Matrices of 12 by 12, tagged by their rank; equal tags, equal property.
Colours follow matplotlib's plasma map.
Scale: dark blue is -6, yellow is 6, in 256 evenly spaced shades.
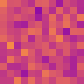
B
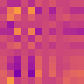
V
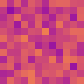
B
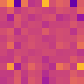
V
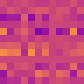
V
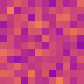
B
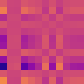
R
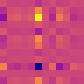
R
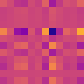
R
